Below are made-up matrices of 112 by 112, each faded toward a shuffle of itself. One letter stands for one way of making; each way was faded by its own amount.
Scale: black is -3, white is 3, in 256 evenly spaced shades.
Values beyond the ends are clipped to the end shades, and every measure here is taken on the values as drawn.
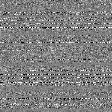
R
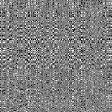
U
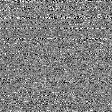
R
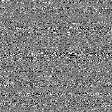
R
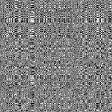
U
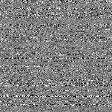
R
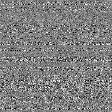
R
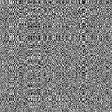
U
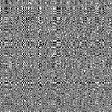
U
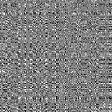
U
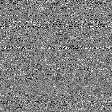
R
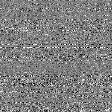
R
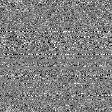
R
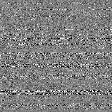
R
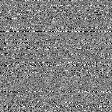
R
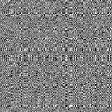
U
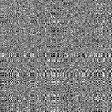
U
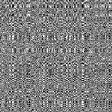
U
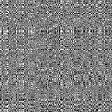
U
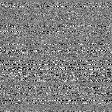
R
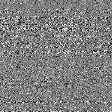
R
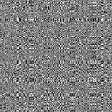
U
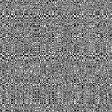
U
